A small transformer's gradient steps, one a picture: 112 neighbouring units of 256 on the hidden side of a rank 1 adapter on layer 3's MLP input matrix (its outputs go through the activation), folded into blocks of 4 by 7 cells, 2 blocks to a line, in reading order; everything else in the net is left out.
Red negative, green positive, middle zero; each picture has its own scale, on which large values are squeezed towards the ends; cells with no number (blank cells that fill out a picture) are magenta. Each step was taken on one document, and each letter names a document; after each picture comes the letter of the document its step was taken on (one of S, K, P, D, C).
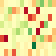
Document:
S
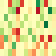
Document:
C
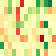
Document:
C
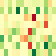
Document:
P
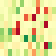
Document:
P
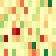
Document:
S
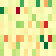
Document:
C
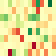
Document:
S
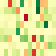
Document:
P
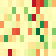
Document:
S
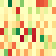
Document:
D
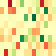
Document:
P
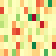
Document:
S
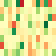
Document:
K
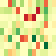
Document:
P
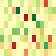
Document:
P
